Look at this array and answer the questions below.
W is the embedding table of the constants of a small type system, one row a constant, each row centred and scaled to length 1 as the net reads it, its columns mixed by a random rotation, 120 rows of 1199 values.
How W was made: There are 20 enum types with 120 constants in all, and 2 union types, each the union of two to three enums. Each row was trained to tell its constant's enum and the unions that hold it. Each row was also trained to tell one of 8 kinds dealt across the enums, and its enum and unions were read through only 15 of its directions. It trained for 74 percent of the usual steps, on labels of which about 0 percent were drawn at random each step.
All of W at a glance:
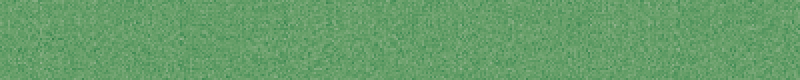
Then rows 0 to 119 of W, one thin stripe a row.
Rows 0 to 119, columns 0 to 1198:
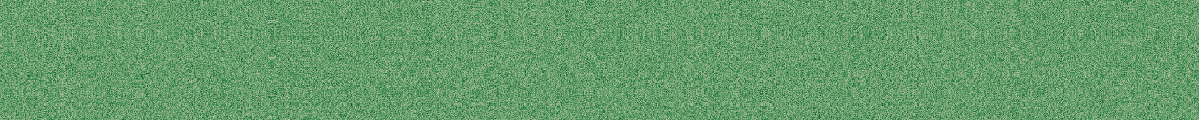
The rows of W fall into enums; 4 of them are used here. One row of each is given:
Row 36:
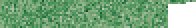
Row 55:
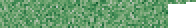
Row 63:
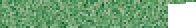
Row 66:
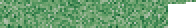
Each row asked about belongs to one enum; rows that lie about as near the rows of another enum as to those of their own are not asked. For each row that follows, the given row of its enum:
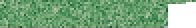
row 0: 66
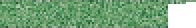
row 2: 55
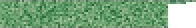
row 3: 36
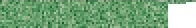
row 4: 36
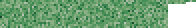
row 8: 66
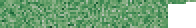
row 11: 55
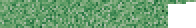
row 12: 55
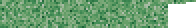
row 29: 36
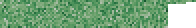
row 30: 66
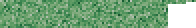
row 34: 55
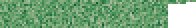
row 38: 55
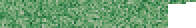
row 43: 66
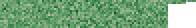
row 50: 36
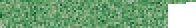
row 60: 66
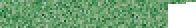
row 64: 66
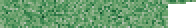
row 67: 36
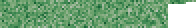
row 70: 36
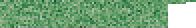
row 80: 36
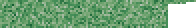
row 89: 55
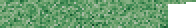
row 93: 63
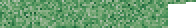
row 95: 66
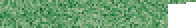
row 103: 66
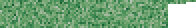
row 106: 55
